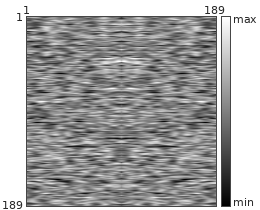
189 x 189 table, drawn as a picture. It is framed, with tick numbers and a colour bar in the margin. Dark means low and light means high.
The grain runs across in streaks. There is no overall slope. Overall the values sit about 50% of the way up the scale. The left and right halves mirror each other. The values follow a bell shape.
